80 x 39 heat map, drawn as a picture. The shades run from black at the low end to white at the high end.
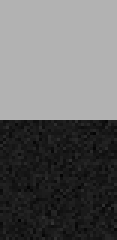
It is made of 2 by 1 panels. Panel 1,1: high, flat. Panel 2,1: very low, fine-grained, faint in contrast.
